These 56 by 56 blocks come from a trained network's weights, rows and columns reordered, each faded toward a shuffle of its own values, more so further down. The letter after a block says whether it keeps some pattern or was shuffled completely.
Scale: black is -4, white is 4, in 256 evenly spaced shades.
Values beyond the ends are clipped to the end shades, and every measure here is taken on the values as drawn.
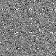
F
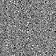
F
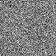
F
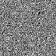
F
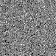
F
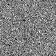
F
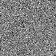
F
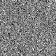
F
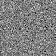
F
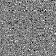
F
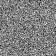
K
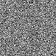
F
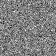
K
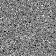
K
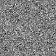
F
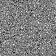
K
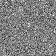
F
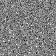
K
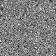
F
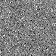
K
